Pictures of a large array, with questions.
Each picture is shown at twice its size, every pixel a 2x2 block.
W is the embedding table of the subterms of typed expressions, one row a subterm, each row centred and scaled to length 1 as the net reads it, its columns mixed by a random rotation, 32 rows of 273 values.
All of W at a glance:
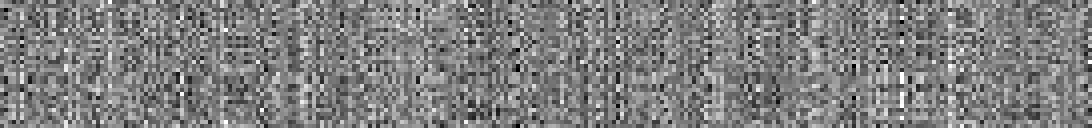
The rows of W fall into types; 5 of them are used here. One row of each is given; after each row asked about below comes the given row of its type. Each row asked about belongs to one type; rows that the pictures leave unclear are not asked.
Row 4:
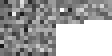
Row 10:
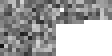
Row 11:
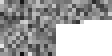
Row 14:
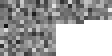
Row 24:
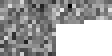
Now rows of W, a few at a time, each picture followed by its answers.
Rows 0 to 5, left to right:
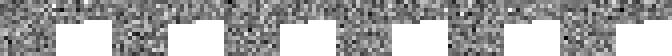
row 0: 14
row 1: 10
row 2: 4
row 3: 14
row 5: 14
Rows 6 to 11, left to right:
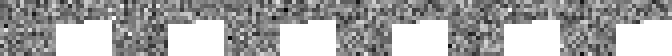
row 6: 14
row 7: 24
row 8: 14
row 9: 11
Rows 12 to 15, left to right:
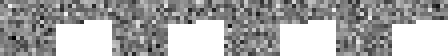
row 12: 24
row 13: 11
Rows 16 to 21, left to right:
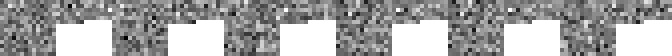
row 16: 24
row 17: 24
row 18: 10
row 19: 4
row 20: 4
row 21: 11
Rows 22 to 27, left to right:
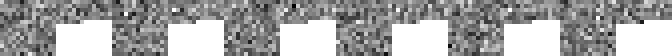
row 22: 11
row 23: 4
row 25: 11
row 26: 10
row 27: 4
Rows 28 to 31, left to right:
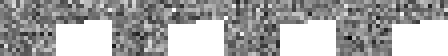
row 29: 10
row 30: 24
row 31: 24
